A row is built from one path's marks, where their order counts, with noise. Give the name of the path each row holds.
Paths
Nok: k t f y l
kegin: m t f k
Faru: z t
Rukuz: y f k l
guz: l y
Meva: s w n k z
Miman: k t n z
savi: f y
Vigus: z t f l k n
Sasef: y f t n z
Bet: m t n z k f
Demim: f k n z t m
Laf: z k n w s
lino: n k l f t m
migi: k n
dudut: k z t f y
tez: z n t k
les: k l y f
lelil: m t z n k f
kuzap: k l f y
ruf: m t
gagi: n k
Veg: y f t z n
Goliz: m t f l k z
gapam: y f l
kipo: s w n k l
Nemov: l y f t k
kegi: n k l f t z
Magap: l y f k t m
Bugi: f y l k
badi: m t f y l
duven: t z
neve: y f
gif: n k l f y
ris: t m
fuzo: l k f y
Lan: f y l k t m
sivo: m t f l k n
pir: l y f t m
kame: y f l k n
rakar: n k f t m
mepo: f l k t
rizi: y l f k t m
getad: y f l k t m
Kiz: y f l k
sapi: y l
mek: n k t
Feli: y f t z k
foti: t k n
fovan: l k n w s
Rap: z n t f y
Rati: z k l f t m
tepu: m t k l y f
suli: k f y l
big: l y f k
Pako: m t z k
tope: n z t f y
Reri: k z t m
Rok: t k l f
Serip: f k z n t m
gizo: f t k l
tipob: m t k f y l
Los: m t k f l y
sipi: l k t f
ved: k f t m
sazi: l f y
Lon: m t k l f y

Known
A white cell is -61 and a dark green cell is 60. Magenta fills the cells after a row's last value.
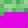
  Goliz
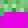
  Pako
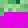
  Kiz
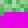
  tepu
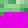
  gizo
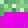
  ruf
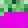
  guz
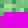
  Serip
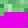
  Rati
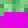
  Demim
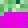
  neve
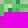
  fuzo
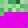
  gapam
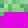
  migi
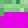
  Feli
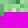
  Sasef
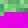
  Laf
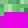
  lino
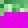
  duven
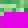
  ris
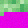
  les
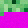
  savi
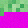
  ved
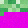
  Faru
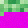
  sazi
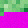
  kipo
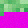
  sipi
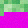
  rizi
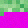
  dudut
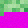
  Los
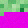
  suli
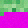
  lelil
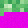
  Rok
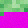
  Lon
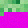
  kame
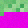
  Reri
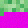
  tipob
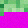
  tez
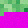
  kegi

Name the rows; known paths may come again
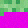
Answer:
Bet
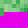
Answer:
Meva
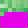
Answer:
Miman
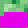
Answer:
Lan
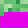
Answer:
fuzo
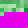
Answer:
ris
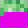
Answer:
tope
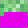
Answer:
Rukuz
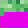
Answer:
gif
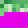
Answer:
duven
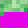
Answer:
Lon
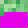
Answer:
kegin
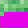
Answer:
fovan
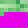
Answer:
kuzap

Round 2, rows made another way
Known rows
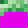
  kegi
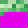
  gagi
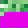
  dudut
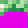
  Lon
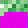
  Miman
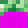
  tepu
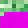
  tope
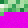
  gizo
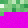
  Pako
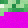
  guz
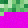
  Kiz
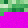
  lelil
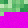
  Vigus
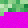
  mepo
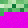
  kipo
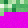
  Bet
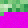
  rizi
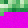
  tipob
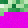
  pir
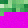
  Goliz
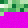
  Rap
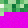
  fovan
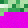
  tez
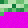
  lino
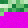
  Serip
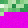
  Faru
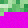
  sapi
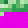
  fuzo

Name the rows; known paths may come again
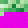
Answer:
kuzap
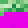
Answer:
gif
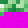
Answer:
tepu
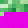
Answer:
badi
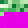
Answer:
Rap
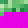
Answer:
sivo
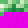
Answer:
Lon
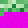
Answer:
kipo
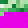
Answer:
ved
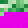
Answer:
Serip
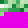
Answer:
tez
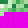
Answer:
Sasef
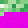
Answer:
Faru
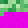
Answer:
Rukuz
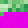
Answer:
rizi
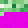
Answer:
tope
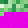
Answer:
neve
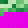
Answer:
rakar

